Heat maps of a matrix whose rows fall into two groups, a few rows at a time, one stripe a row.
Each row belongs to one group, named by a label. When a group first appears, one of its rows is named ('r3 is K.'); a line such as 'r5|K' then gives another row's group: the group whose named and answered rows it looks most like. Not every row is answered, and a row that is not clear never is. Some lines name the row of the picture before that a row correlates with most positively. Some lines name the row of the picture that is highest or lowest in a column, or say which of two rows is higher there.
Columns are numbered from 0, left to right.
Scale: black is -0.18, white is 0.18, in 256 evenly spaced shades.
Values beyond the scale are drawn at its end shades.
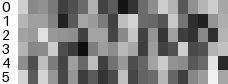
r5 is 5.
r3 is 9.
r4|5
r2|9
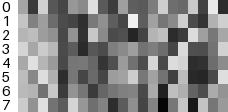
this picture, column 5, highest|7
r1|9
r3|9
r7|9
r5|9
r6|9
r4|9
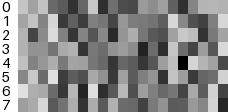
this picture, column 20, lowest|7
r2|9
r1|9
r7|5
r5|9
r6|5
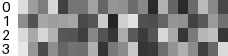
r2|5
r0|5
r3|9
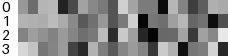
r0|9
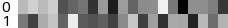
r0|5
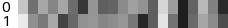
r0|5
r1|5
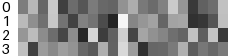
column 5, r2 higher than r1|Yes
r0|9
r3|9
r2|5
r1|9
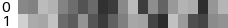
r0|9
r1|9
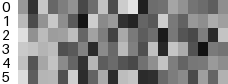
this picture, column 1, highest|3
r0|9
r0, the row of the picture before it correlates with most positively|0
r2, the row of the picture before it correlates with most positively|1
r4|5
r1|5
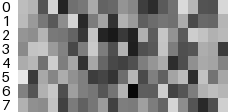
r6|5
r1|9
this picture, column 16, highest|0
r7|9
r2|5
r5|9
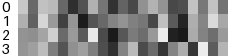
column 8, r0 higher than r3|Yes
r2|5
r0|5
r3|9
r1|5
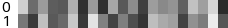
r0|5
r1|5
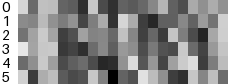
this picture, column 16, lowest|5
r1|9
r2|9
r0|5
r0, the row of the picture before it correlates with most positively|1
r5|5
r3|9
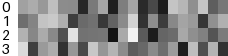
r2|9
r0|9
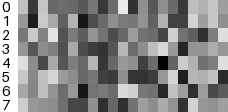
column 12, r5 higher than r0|No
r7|5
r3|5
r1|5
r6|9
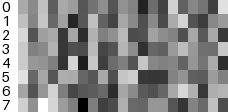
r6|9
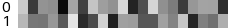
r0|5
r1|9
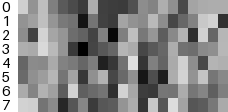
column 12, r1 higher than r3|Yes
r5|9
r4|9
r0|5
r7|9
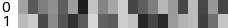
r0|5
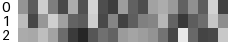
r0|5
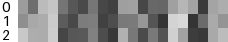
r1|9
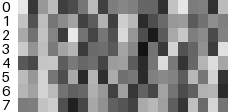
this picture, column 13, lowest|2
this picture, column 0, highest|0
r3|9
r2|9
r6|5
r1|9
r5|5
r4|5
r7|5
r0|9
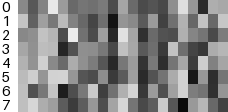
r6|9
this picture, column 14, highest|7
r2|9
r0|9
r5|9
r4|9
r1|9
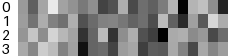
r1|5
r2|9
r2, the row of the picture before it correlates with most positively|5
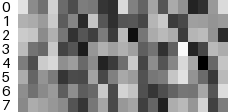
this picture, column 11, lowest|2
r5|9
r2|5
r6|9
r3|9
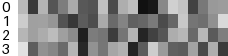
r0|9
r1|9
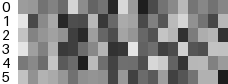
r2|5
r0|9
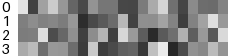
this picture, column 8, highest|2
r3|5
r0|5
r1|5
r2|9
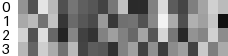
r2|5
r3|9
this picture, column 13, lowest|2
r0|5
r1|5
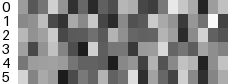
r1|5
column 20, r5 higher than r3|Yes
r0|9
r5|9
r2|5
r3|5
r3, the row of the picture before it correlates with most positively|0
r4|9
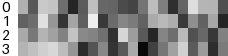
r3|9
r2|9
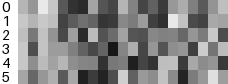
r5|5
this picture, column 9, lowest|3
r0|9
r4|5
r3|9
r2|5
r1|9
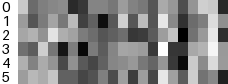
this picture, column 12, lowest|2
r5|5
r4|5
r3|5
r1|5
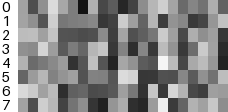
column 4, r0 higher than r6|Yes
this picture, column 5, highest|5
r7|5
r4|5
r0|5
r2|5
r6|9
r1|9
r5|9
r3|5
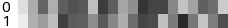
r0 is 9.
